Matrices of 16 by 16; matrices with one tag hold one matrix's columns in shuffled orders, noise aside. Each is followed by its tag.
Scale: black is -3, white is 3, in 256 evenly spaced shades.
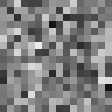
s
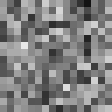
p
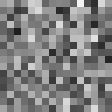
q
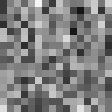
q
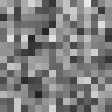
q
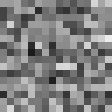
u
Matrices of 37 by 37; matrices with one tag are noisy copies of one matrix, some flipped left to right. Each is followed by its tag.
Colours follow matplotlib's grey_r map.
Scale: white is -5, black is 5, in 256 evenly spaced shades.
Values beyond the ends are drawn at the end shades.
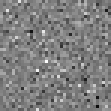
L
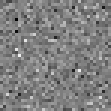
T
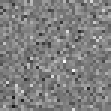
L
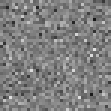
T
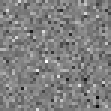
L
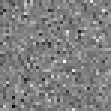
L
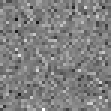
T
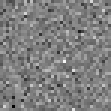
L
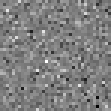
L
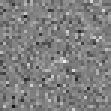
L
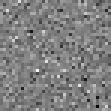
L
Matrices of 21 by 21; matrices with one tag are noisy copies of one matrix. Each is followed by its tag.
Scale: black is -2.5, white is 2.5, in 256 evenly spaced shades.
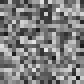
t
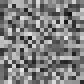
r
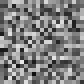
r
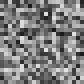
t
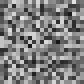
r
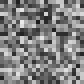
t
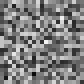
r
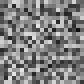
r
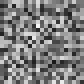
r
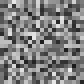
r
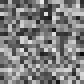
t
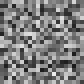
r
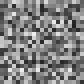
r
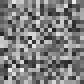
r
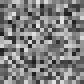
r
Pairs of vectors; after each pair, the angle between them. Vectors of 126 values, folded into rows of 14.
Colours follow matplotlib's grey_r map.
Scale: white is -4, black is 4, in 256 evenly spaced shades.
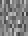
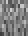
orthogonal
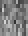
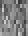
nearly parallel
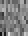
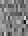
partly opposed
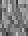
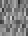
orthogonal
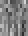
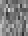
partly aligned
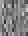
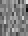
partly opposed
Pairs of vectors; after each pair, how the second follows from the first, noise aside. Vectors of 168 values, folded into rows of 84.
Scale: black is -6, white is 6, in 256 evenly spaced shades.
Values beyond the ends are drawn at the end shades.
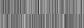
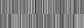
shuffled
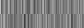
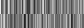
scaled up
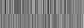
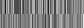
scaled up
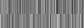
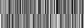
scaled up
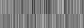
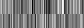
scaled up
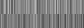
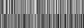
scaled up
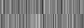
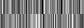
scaled up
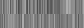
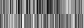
scaled up
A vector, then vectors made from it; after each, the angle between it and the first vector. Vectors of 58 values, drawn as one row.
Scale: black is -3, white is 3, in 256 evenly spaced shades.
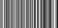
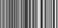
orthogonal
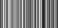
partly aligned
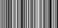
partly aligned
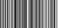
partly opposed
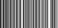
partly opposed
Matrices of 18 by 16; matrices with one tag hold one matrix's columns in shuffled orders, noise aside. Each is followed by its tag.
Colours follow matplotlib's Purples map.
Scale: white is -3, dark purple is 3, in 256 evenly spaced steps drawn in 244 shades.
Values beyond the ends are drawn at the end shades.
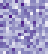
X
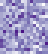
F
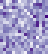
X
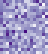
F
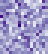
X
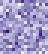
F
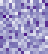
X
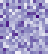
X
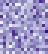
F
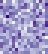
X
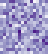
F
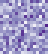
F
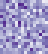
X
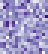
X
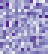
X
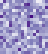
X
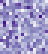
X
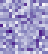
F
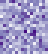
F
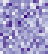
X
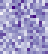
X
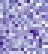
F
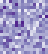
X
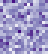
F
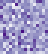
F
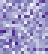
F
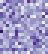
F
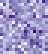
F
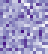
F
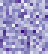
F
